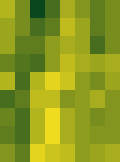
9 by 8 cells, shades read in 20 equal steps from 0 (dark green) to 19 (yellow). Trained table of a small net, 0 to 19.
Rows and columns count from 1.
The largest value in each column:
14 9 18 19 16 13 13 13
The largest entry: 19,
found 2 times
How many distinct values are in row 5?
7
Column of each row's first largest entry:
1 5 5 5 4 3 4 4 3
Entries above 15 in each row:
0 0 0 0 2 0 1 1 2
